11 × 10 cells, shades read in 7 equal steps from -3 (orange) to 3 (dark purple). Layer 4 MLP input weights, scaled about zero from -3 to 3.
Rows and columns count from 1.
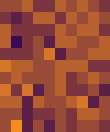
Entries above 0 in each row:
3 4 5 3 4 2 1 5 2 4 4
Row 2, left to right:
1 2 1 -1 -1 1 -1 0 -1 0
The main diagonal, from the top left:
0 2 1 0 -2 -1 1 1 2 0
